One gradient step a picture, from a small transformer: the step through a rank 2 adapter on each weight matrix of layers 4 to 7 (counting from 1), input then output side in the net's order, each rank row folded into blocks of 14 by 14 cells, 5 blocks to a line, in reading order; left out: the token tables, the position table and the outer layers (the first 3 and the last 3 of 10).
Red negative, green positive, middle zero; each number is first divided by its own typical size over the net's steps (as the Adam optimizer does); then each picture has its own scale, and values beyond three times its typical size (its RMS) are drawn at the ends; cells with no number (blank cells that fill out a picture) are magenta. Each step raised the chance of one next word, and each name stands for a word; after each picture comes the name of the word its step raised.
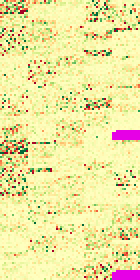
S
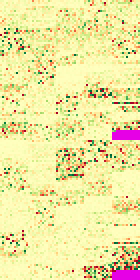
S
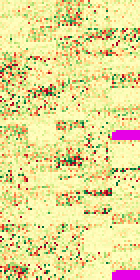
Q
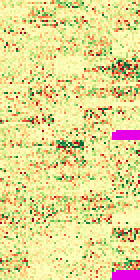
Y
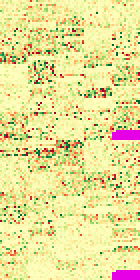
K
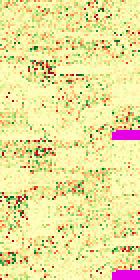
K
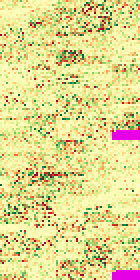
Y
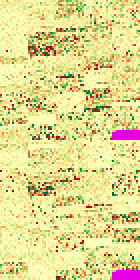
Q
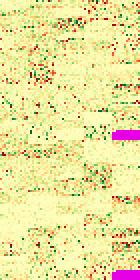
K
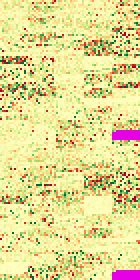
Y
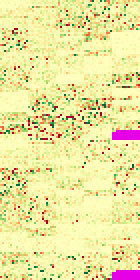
S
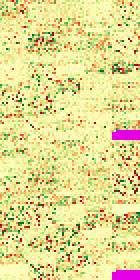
Y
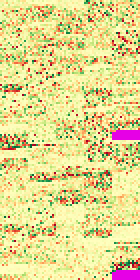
Y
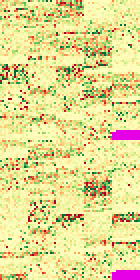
Q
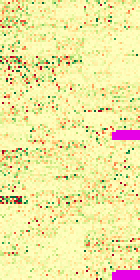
K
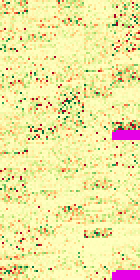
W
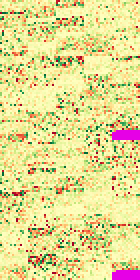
Q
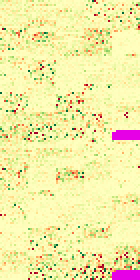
S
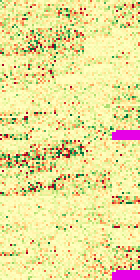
K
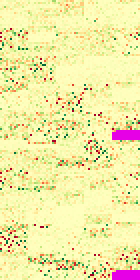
S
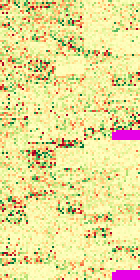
K
